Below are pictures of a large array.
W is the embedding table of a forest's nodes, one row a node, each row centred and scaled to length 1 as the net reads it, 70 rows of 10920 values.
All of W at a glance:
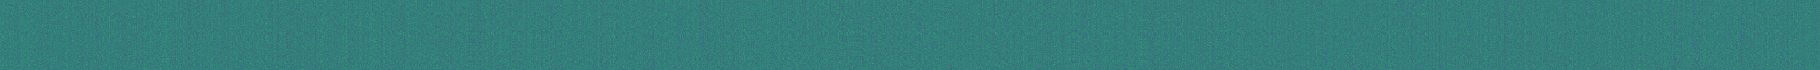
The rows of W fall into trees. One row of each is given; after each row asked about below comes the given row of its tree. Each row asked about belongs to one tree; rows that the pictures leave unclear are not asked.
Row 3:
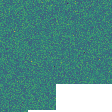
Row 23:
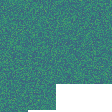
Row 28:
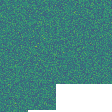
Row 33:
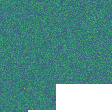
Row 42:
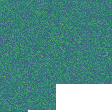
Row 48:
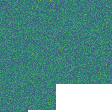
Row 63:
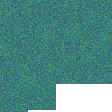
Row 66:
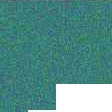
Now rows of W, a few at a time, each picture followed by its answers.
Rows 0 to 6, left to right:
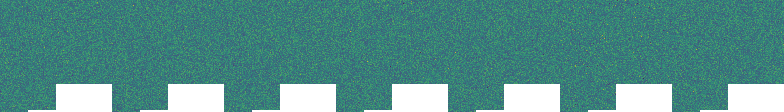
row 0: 33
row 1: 28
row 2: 33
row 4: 28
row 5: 28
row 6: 23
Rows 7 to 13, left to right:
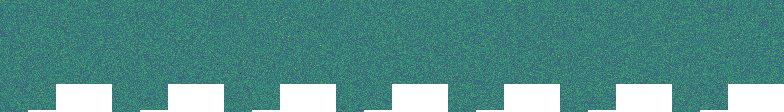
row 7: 33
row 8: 23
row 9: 3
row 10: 28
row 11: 23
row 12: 33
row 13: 48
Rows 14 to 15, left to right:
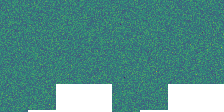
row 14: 48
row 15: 66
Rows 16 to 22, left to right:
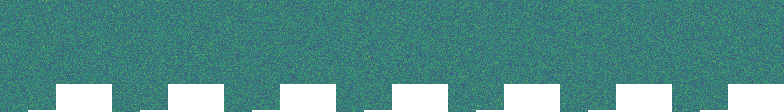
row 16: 3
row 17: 63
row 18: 23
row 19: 42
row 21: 23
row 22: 28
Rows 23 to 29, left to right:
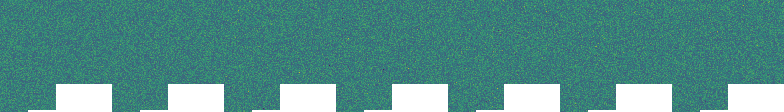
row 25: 28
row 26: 3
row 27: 66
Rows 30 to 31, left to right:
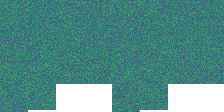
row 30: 42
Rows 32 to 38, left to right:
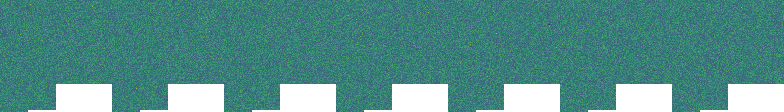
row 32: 33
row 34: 33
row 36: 23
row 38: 23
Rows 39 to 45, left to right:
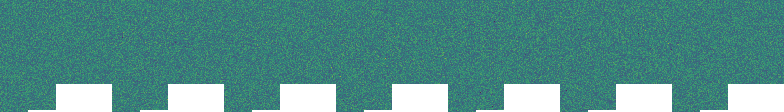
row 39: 42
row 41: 42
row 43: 48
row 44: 28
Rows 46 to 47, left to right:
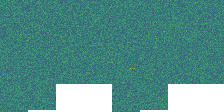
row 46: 33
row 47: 42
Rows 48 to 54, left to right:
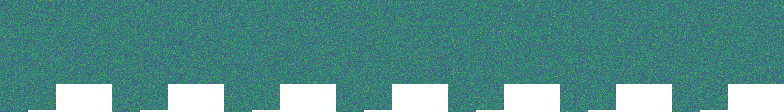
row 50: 3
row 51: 42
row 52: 48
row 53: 63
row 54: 42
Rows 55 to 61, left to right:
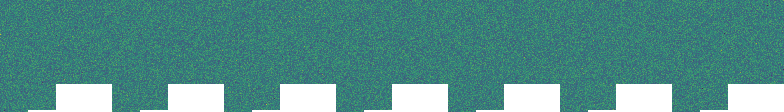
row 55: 3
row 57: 63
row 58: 23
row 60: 42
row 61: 42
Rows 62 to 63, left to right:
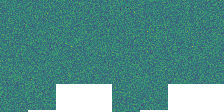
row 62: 42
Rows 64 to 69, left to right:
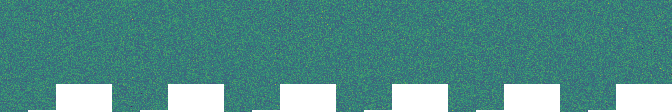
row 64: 33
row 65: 23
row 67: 48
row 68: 23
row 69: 33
